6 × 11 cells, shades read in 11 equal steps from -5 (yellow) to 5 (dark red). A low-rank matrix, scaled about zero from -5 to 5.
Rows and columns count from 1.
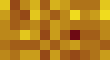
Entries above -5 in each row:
11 9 11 11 11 11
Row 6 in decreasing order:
2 2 1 1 0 0 -1 -2 -2 -2 -2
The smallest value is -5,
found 2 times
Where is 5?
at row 4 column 8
